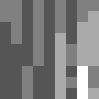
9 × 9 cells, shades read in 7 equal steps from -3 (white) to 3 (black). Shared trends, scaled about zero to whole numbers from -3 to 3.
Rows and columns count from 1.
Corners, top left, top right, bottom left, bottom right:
0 0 1 -1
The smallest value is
-3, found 3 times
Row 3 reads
1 0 1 0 1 0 1 -1 -1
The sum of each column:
7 5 6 3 9 -6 6 -13 -6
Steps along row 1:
same up down up down up down same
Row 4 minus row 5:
0 -1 0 0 0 0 1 0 0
